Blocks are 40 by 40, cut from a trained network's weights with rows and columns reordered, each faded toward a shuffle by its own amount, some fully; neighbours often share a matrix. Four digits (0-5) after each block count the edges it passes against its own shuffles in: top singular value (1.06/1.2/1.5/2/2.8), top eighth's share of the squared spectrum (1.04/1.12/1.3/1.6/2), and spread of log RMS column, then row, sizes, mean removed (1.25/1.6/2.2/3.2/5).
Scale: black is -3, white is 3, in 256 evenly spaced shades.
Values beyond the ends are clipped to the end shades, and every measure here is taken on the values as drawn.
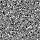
0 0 0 0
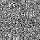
2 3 1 1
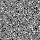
0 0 0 0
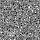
0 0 0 0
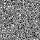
1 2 1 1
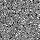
0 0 0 0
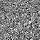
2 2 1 0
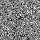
1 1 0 0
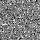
0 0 0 0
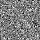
1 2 0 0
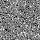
0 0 0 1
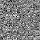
2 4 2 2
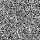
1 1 0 0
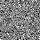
1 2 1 0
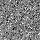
0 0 0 0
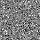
2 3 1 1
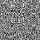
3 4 2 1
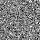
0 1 0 0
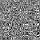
3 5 2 2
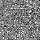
1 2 1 0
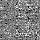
2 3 2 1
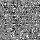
2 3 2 1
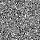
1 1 0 0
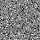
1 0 0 0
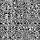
2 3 0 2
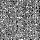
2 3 0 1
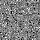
1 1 0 1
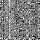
2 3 1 2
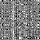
3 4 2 3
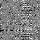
2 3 2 1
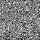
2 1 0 1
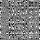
3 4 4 1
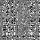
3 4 3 1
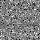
1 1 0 0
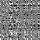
3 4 3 1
